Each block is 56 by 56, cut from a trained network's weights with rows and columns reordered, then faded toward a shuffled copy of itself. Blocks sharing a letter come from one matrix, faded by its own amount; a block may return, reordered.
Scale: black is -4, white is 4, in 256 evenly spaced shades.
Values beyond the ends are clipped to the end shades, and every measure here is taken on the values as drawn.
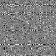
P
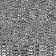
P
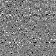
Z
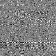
P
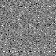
Z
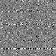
P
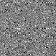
Z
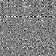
P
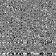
P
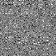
Z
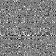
P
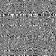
P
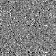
Z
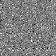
Z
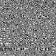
Z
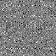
Z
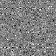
Z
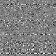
P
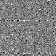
Z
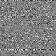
P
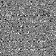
Z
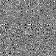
Z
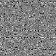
Z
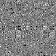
Z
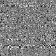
Z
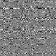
P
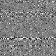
P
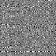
P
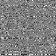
P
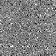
Z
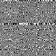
P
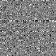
Z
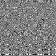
P
